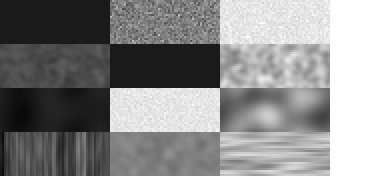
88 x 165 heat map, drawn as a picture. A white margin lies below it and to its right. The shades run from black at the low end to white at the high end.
It is made of 4 by 3 panels. Panel 1,1: very low, flat. Panel 1,2: middling, fine-grained. Panel 1,3: very high, fine-grained, faint in contrast. Panel 2,1: low, blotchy, faint in contrast. Panel 2,2: very low, flat. Panel 2,3: high, blotchy. Panel 3,1: very low, smooth, faint in contrast. Panel 3,2: very high, fine-grained, faint in contrast. Panel 3,3: middling, smooth, strong in contrast. Panel 4,1: low, streaked downward. Panel 4,2: middling, blotchy, faint in contrast. Panel 4,3: high, streaked across.
